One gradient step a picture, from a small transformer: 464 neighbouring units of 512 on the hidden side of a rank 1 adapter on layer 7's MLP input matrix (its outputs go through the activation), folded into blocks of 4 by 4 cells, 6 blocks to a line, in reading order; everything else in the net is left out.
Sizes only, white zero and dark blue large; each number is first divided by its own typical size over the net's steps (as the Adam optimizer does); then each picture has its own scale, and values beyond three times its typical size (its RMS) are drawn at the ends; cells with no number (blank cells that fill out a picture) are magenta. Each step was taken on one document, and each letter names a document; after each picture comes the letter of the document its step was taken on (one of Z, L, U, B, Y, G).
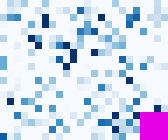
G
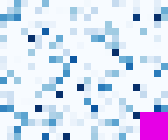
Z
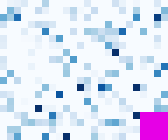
Z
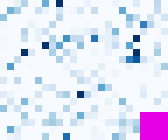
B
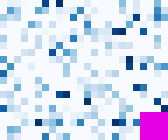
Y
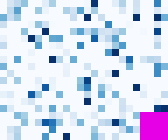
Z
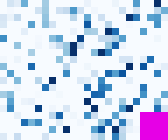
G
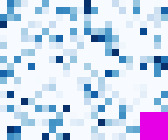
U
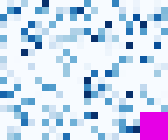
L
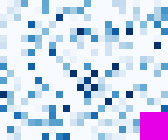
L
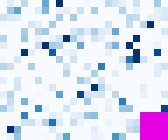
B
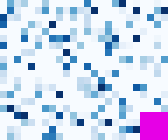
U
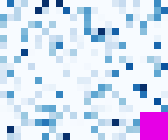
Y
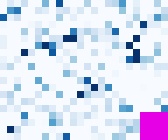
B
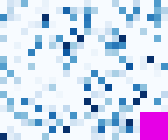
G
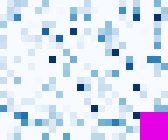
Z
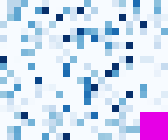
L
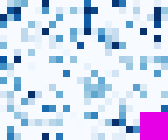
U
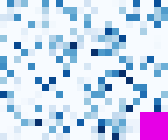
G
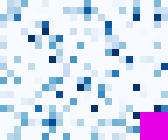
Z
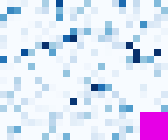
B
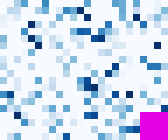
L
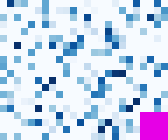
G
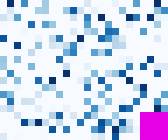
G
